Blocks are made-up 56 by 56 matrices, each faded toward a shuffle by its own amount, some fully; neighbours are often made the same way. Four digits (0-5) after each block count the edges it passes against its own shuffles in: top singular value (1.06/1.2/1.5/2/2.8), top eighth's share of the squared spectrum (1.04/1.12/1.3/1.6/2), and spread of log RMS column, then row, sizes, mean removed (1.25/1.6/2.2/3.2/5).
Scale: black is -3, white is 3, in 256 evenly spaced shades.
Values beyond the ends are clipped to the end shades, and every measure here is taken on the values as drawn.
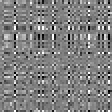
5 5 4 4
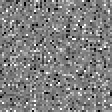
3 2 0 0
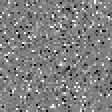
2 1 0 0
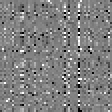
5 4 3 2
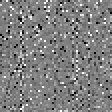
3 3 1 0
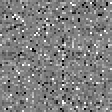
3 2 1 0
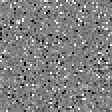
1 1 0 0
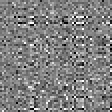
4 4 3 3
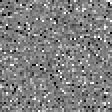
2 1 0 0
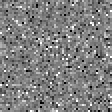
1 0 0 0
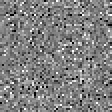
3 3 1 1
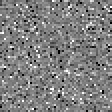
2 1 0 0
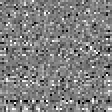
4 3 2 2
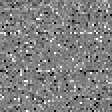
2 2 0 1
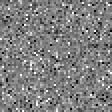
0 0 0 0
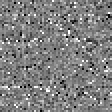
2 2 0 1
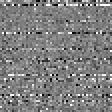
3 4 0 4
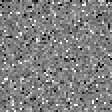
0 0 0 1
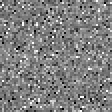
1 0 0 0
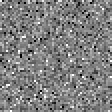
0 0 0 0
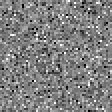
1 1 0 0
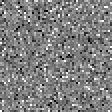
0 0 0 0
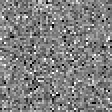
2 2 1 0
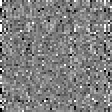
4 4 3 1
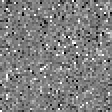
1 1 1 0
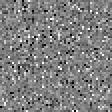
0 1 0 0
